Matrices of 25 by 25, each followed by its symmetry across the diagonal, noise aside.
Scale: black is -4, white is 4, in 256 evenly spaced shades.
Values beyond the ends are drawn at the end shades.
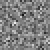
antisymmetric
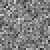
symmetric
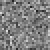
antisymmetric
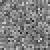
symmetric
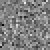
antisymmetric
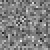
antisymmetric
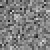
symmetric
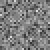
symmetric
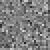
antisymmetric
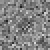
symmetric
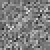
symmetric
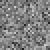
symmetric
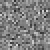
antisymmetric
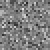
antisymmetric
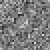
symmetric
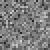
symmetric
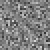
antisymmetric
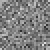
symmetric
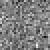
antisymmetric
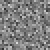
antisymmetric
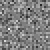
antisymmetric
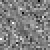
antisymmetric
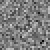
symmetric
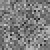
symmetric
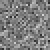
symmetric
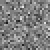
antisymmetric
